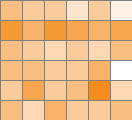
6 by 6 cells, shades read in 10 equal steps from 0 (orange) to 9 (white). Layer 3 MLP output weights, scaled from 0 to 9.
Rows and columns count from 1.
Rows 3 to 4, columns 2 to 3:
5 6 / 4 5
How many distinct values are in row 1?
4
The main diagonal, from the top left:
4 3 6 5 0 4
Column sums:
22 25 25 28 22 33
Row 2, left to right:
1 3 1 2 3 2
